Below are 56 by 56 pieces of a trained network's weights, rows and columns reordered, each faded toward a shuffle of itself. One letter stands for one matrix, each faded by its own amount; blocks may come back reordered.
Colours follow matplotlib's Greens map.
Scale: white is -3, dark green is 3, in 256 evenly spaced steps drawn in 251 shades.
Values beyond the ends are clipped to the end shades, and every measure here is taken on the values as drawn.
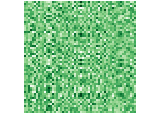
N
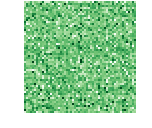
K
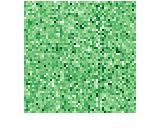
K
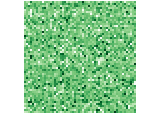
K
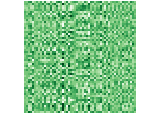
N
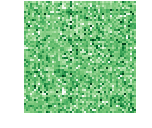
K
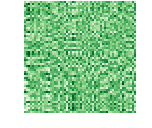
N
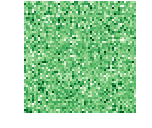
K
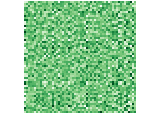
N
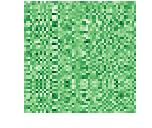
N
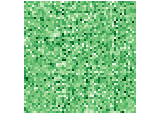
K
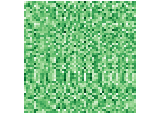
N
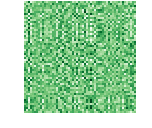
N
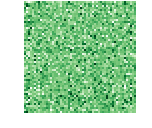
K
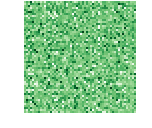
K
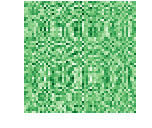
N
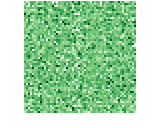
K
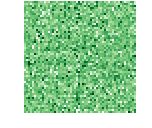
K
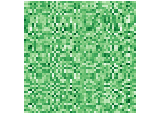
N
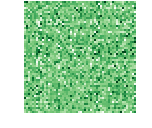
K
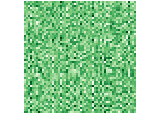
N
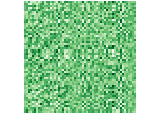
N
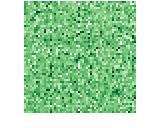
K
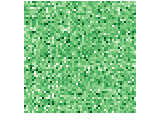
K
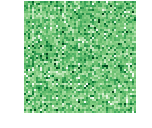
K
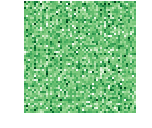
K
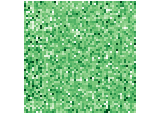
K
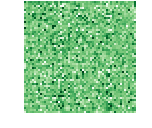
K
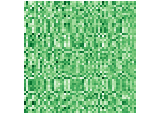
N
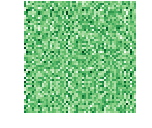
N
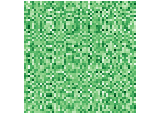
N
